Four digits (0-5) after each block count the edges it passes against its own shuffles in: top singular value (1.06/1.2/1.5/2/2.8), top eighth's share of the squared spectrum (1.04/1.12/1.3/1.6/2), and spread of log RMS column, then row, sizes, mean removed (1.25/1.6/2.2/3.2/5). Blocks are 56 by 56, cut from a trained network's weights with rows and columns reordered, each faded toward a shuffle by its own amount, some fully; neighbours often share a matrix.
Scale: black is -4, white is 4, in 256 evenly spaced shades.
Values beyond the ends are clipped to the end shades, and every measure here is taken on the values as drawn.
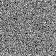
0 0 0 0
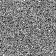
0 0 0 0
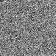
0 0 0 0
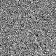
1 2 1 0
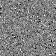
0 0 0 0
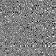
3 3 2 2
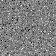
1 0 0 0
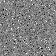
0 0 0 0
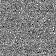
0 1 0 0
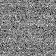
2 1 0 0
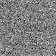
0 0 0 0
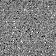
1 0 0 0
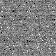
2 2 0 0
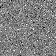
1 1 0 0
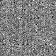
2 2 0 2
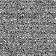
2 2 1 0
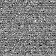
3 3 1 1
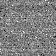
2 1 0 0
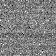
1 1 0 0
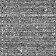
3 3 2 0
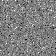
0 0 0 0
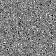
1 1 0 0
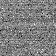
2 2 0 0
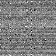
3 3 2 1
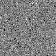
2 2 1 1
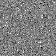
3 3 1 1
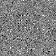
3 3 1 2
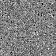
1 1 0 0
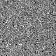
1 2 0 1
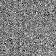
1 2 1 1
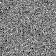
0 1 0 0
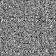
1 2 0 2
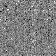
1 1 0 1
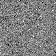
1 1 0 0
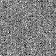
1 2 0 1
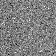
0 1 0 0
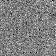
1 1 0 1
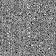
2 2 0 1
